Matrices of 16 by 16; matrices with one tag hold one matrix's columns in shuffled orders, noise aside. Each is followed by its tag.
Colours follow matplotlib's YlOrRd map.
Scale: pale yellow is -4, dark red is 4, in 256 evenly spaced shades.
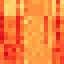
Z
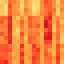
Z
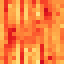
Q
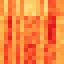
Z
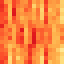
Q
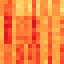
Z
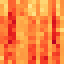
Z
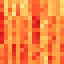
Z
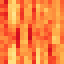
Q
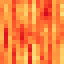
Q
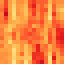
Q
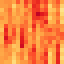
Q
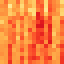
Z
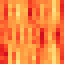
Q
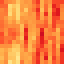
Q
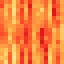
Q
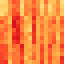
Z
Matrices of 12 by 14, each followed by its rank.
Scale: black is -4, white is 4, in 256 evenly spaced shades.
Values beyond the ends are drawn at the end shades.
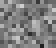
full rank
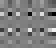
one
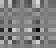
one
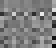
two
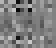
two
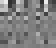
two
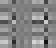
one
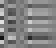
one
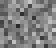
full rank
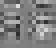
two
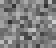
full rank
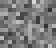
full rank
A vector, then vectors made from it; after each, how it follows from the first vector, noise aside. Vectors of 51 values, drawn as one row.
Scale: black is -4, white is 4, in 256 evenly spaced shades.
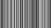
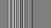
partly zeroed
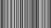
copied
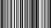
scaled up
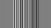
partly zeroed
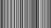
copied
